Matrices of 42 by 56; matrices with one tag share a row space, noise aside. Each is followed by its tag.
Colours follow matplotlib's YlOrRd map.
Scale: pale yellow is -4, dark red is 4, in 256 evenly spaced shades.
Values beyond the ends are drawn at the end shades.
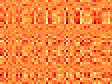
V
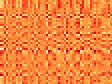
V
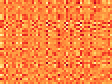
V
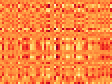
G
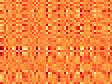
V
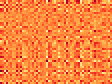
V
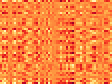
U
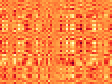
U
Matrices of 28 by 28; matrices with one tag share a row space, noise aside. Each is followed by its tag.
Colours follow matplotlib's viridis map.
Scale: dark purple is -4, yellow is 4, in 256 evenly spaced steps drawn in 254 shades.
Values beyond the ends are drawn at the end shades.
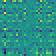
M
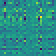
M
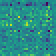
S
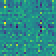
M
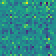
S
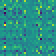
M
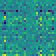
M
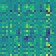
S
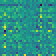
M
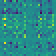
M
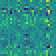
S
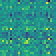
S
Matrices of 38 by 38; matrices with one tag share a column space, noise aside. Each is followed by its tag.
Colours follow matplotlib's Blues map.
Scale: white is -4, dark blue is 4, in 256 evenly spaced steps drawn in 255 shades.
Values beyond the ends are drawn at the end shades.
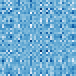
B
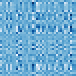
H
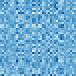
B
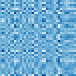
B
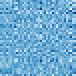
B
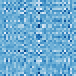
B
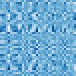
H
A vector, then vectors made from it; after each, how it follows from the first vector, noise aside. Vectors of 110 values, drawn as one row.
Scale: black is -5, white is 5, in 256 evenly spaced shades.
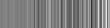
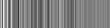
reversed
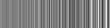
sign-scrambled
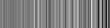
negated
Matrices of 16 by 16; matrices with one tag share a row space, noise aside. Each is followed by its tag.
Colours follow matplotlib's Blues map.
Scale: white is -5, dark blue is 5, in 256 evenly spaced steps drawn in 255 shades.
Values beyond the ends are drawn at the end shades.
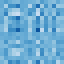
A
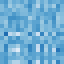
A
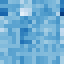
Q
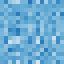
A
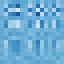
A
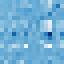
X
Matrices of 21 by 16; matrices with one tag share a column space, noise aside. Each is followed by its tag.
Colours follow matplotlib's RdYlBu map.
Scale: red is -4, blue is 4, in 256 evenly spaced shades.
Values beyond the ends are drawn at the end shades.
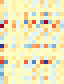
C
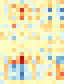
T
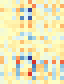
T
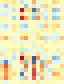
T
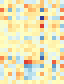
T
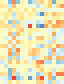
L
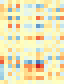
T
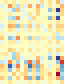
T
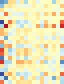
L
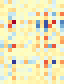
C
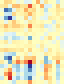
T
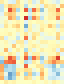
T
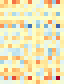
L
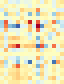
C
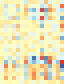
T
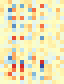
T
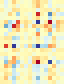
C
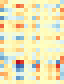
T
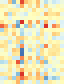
L
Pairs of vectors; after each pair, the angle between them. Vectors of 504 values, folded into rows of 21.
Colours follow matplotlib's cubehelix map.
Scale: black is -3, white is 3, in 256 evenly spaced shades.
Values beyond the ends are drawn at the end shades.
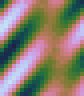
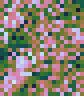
partly aligned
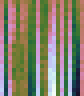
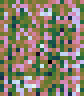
partly opposed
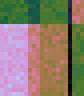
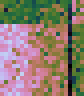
nearly parallel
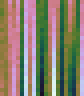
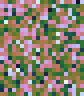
orthogonal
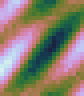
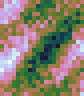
nearly parallel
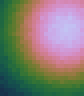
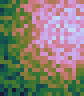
nearly parallel
